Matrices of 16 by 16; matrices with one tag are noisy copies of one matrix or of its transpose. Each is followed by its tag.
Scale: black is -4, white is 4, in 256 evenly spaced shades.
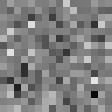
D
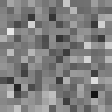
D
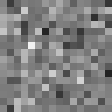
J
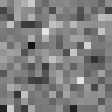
J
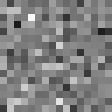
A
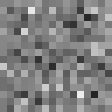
D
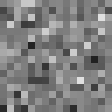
J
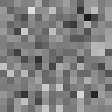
D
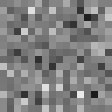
D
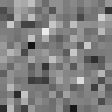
J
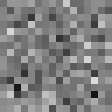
D
